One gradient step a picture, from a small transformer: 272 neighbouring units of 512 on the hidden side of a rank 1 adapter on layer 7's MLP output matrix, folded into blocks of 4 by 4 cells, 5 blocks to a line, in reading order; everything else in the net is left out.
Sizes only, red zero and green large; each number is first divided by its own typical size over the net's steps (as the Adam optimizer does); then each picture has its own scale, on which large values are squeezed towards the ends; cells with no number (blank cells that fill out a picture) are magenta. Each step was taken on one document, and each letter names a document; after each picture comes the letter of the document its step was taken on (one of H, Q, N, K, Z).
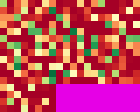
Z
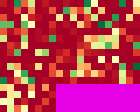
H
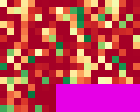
Z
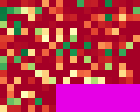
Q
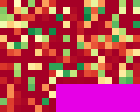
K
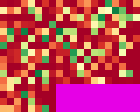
Q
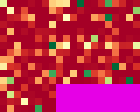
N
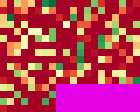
K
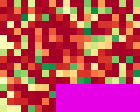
H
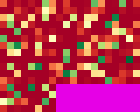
H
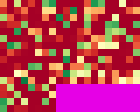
K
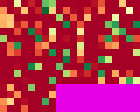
K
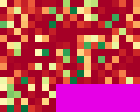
H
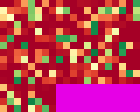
Q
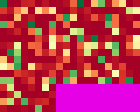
Z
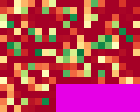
K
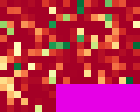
N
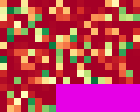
Q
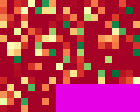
K
